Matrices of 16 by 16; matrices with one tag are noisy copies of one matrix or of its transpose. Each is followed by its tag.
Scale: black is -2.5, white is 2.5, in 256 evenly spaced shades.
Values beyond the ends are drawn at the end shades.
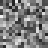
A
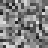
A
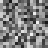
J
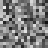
J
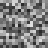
J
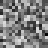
A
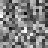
J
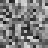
A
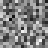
J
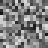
A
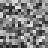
J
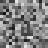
A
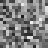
A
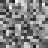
A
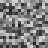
J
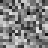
A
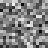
J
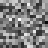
J
